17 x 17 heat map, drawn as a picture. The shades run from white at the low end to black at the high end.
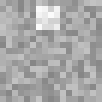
The top middle is the ninth with the lowest average. An odd patch, lower than its surroundings, sits in the top middle. Values change most from cell to cell in the top middle. Neither half mirrors the other.
